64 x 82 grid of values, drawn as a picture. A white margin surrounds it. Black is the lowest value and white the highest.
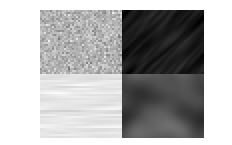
The table splits into 2 rows of 2 panels. Panel 1,1: high, fine-grained. Panel 1,2: very low, slanting up to the right, faint in contrast. Panel 2,1: very high, streaked across, faint in contrast. Panel 2,2: low, smooth.
